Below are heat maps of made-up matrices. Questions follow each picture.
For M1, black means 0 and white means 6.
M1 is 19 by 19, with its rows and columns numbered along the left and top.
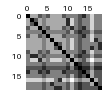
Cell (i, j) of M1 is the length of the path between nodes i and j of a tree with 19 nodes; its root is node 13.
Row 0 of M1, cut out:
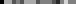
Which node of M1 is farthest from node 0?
16
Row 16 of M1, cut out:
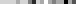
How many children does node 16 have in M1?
0
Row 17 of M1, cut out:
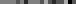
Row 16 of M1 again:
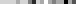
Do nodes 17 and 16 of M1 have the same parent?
no
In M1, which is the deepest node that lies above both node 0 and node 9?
14
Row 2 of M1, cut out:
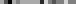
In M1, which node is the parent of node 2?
10
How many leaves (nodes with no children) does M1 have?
12
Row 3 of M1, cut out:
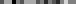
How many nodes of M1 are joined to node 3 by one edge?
2
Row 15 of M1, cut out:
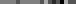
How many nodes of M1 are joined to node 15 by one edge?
1
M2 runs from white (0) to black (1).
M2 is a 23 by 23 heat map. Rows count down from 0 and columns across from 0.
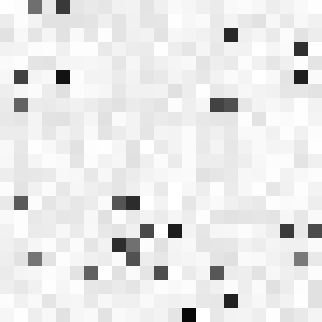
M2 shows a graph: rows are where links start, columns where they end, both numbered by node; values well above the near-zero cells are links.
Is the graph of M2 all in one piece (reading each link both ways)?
yes
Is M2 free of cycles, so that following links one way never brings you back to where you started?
yes
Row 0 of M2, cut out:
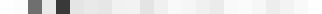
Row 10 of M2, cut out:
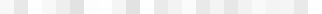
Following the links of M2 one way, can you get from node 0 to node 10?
yes
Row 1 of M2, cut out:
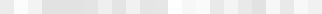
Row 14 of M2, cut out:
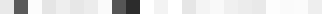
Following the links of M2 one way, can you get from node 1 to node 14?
no
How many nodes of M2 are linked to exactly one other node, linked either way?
7
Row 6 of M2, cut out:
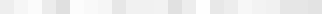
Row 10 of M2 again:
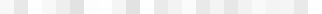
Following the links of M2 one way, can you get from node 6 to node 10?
no
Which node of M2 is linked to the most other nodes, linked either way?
node 16
